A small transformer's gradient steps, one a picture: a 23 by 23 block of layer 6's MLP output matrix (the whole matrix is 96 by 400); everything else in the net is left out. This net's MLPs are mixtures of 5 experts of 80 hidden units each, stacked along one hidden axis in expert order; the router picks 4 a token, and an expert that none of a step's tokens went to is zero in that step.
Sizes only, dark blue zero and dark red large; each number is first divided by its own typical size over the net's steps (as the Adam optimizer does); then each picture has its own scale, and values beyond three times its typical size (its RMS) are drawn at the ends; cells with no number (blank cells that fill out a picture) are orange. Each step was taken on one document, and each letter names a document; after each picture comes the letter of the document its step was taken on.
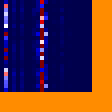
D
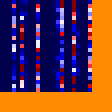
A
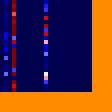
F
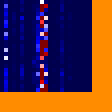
D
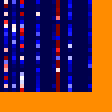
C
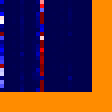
D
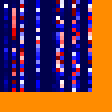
A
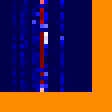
D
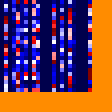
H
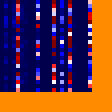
H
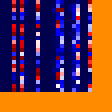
A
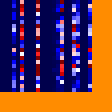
A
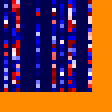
H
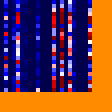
H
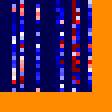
A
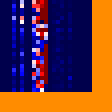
D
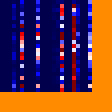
A
